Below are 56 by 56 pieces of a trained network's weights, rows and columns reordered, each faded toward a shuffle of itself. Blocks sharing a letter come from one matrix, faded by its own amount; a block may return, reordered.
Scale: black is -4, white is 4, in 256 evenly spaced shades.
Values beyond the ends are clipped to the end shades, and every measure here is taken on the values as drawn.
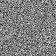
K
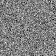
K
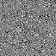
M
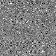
M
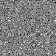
M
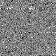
M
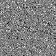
M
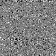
M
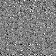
M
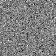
K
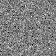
K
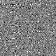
M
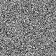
K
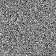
K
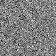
K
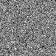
K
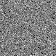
K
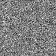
K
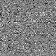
M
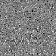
M
